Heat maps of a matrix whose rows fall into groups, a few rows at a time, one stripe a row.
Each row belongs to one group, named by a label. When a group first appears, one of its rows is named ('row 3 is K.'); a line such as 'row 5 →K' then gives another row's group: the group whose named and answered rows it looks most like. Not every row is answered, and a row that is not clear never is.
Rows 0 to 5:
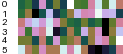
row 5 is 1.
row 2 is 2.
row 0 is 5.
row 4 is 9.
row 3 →2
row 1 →5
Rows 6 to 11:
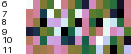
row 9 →5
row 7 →1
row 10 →5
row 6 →2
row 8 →9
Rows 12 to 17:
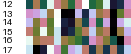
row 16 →2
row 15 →2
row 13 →2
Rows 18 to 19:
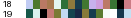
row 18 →2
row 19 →9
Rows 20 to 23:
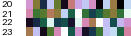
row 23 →9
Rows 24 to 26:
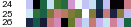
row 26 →5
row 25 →1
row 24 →1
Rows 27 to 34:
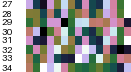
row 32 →1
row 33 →5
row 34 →2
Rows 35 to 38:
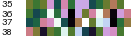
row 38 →9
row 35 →9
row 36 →5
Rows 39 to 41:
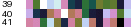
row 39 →2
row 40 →9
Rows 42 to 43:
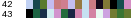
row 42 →1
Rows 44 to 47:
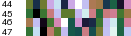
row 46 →9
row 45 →1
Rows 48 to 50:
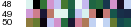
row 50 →5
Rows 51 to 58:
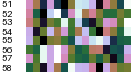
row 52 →1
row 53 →9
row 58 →1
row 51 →1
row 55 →5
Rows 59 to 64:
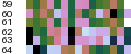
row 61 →9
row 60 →2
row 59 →9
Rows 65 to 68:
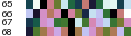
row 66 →2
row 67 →5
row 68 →5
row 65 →9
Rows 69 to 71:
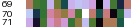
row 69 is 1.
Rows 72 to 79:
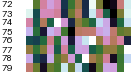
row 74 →2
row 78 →1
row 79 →9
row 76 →5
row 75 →5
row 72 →2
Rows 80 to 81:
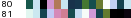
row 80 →9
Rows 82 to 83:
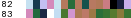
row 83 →1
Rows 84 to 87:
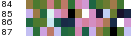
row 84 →9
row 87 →2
